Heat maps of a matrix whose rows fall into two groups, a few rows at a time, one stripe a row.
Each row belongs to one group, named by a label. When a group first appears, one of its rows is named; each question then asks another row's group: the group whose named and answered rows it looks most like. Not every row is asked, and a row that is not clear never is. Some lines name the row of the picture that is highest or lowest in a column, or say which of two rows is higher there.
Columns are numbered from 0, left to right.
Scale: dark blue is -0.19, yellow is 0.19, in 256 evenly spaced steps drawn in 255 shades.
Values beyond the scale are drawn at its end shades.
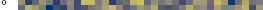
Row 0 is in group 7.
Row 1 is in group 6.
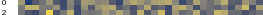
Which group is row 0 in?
7
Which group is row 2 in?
7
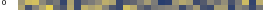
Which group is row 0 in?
6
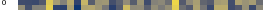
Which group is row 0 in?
7
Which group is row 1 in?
7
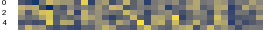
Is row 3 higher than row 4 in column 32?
Yes
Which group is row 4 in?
7
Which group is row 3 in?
7
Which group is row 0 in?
7
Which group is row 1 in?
6
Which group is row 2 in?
7
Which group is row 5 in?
6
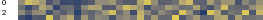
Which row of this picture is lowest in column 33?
2
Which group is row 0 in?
6
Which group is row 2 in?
6
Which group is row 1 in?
7
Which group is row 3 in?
7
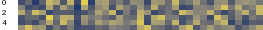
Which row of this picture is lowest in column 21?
5
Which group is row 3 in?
7
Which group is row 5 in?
6
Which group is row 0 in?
7
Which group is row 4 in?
7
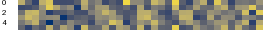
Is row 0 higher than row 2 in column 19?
Yes
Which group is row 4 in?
6
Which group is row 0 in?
7
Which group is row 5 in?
7
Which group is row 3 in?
6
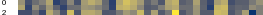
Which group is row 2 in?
7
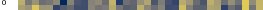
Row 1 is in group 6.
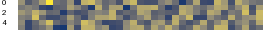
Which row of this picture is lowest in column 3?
1
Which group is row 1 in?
6
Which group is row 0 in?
7
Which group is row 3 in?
6
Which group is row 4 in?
7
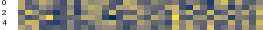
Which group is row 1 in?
7
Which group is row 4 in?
6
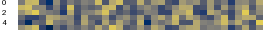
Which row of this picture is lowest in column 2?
3
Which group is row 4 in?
7
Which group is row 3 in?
7
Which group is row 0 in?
6
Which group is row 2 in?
6
